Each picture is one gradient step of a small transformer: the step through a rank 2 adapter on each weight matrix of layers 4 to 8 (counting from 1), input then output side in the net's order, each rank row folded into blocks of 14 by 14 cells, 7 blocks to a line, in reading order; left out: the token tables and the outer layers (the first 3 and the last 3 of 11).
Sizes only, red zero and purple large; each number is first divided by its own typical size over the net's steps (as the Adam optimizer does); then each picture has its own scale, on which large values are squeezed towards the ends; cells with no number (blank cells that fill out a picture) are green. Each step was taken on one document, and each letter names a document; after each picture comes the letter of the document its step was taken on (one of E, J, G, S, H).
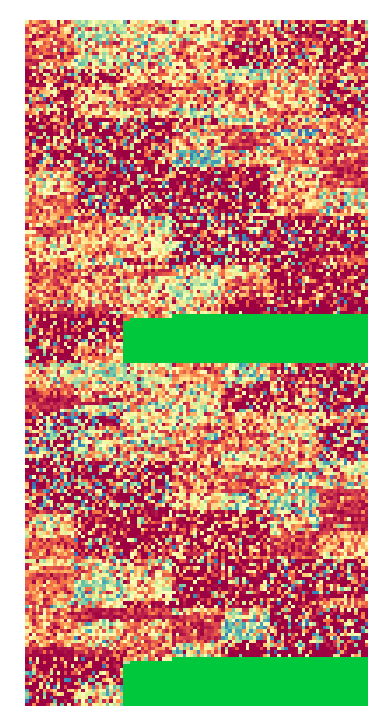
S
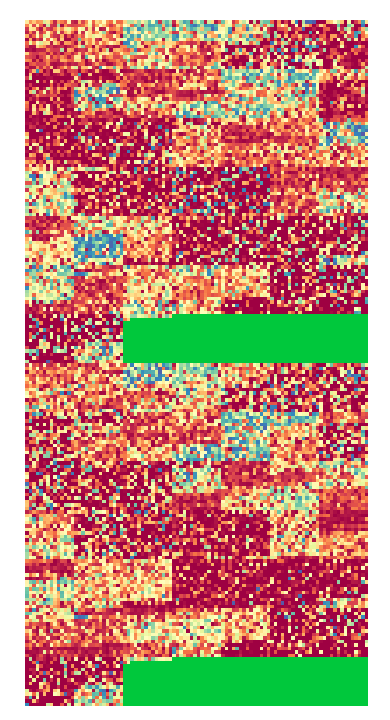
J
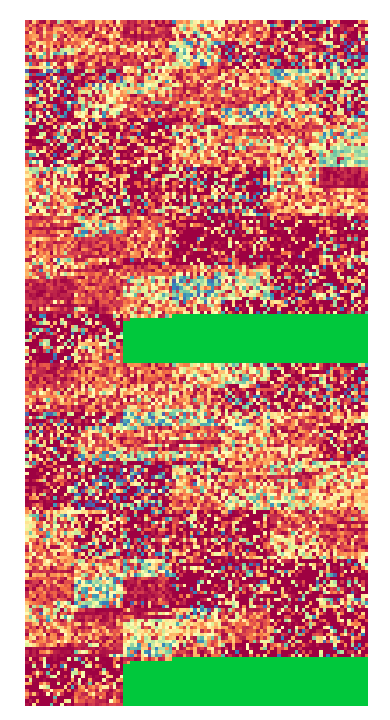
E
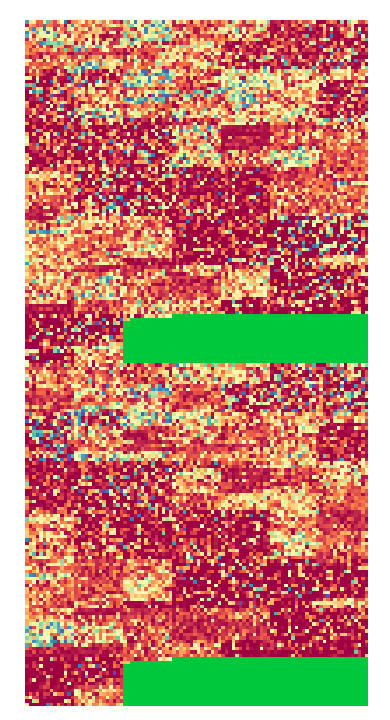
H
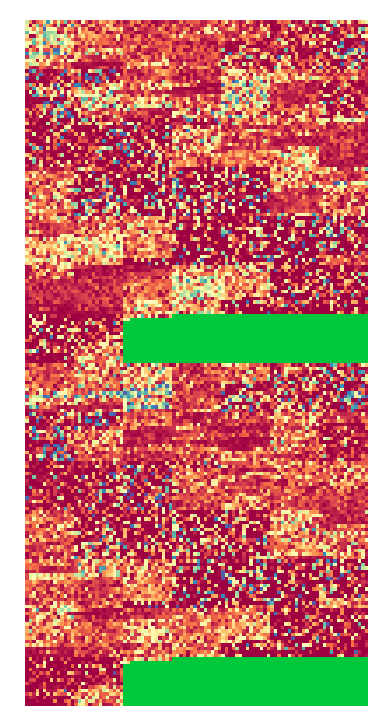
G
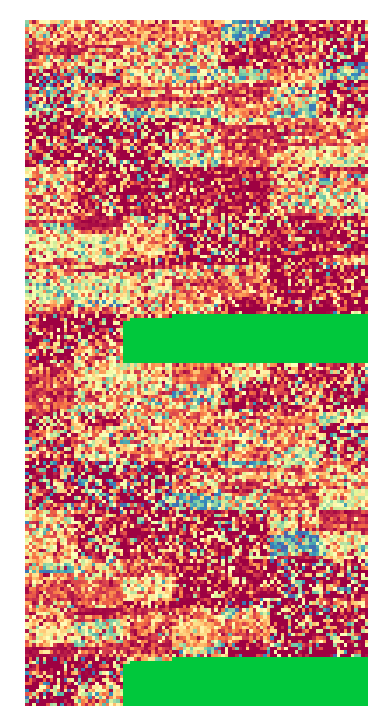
S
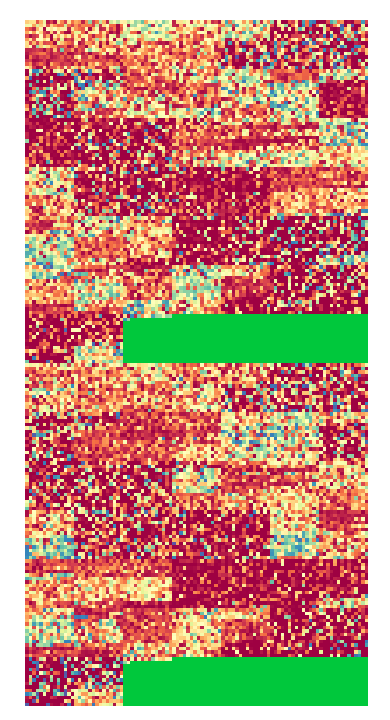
J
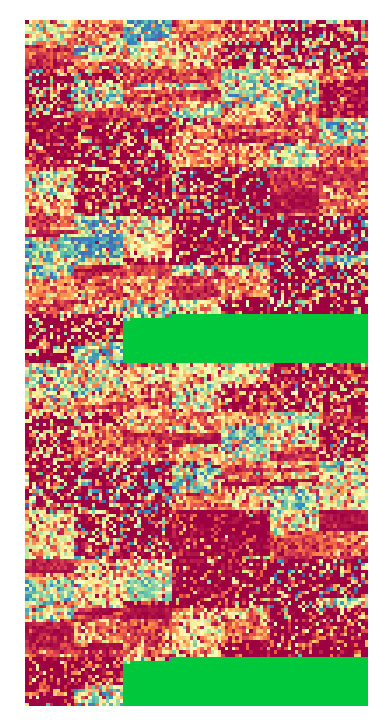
J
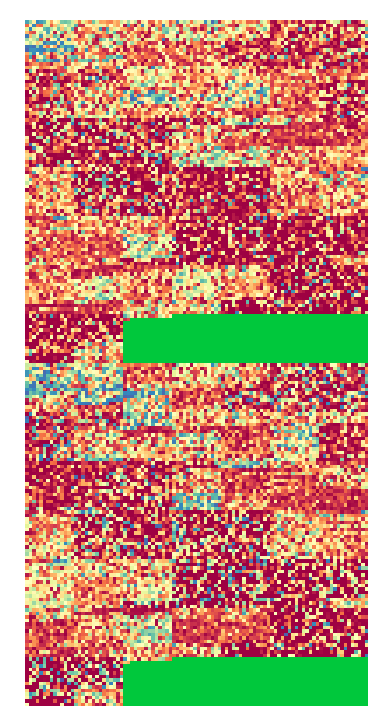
G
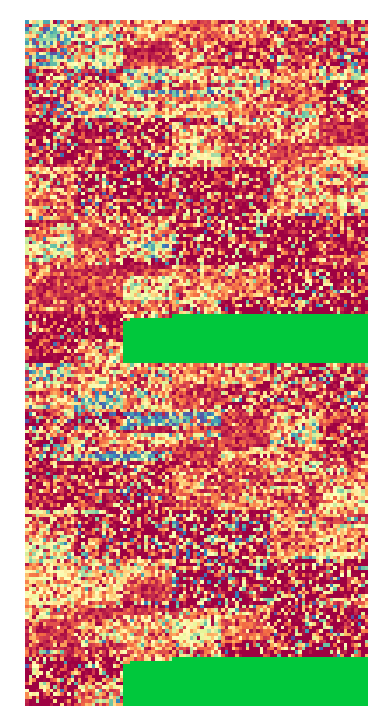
G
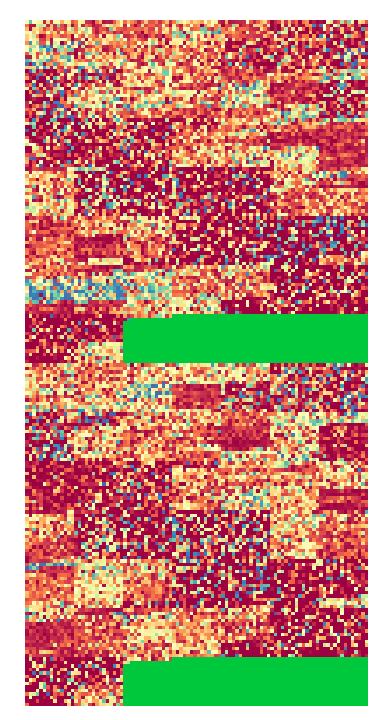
G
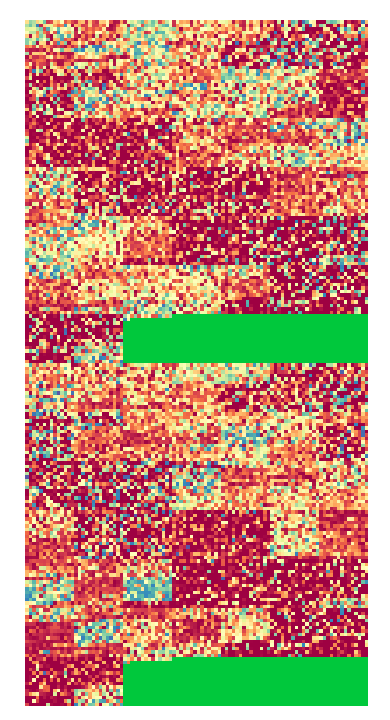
J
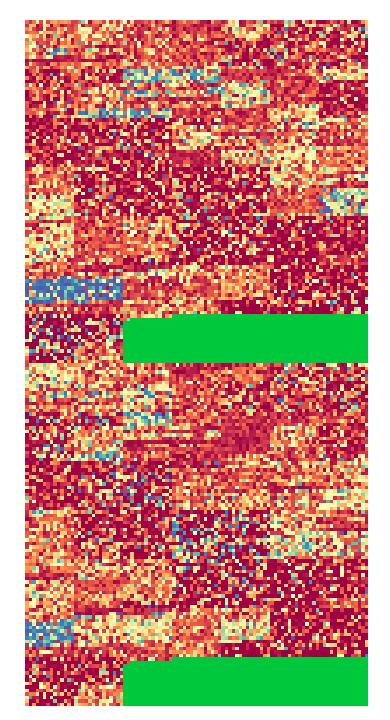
G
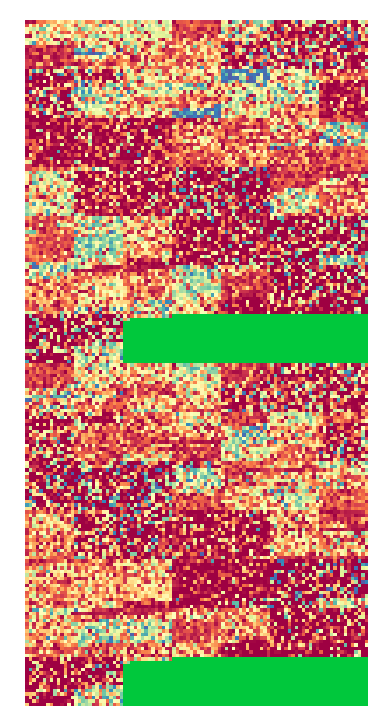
J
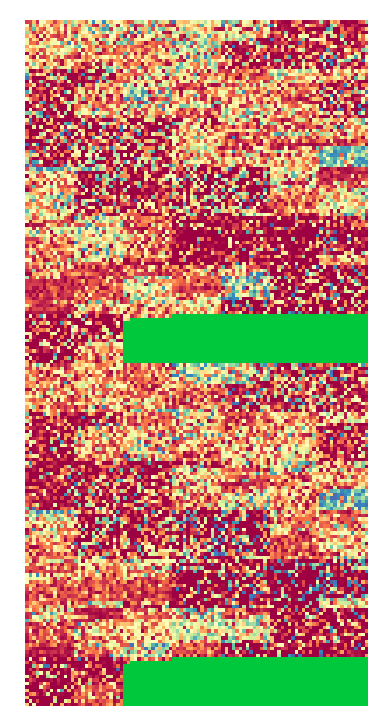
E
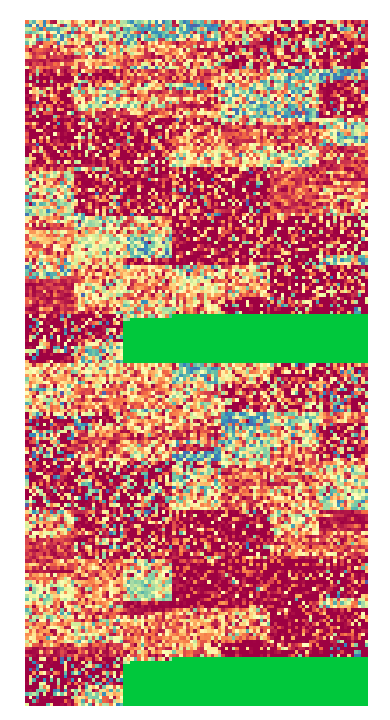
J
